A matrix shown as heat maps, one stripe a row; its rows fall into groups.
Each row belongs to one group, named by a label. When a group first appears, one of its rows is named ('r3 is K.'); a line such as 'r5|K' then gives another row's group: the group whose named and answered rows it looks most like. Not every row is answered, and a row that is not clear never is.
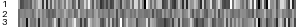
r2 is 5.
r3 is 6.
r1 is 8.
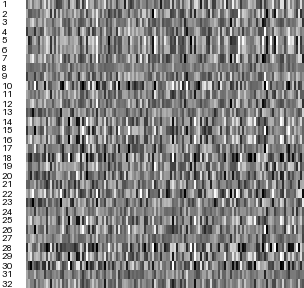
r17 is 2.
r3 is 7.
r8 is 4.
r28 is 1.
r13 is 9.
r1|5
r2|8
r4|6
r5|8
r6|8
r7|7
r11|8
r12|7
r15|6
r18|4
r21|1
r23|9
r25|5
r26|6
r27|7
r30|4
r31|2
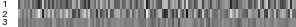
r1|1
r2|8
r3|6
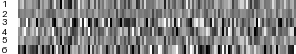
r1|5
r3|2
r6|9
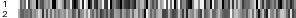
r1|2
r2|8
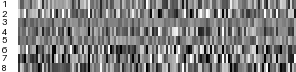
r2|7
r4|9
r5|6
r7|9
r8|1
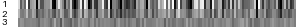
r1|2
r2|2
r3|5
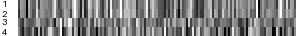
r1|6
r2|6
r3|4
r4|4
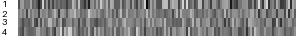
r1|1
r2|6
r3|4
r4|4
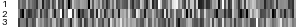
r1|9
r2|4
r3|6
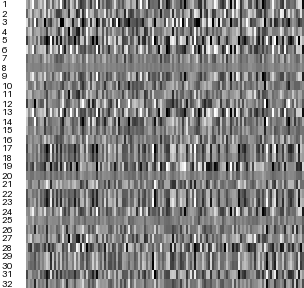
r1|7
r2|5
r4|5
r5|1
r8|5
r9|7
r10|2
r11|5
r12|6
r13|7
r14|2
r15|2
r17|1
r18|1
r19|9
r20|9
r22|1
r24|7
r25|7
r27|5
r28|4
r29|8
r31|1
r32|6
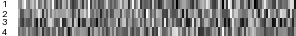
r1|7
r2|8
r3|4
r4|9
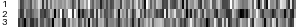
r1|8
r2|4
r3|9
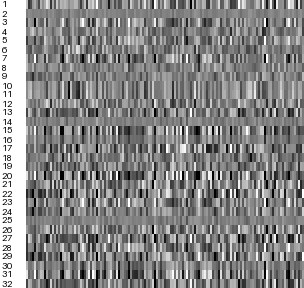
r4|7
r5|6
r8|7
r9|9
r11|5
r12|8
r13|1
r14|6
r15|2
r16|2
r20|2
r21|8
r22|9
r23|6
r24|9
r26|8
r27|1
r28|6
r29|9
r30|2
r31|2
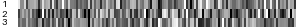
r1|7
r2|1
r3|9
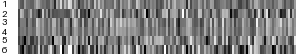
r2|1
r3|6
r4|6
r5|9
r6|4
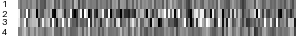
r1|4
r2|2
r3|7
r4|7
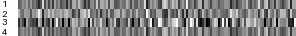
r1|1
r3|9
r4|1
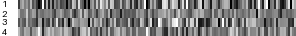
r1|1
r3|9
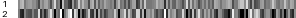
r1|5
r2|4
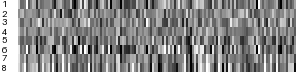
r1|2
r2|5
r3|8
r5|4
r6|2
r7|7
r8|7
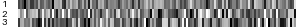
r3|1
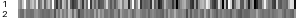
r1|7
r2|4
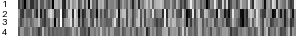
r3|4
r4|1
